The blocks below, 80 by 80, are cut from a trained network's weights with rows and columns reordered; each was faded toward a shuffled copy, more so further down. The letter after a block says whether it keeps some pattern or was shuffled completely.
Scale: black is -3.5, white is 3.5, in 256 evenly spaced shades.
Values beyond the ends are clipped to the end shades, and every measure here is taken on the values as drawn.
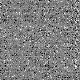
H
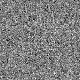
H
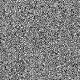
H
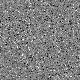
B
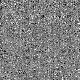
H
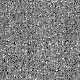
H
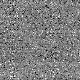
H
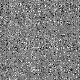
H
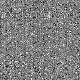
H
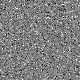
B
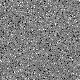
B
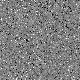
B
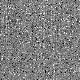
H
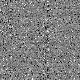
H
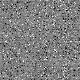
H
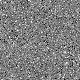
B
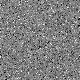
B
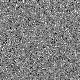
B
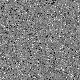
B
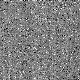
H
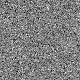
B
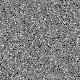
B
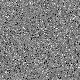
B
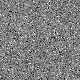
B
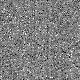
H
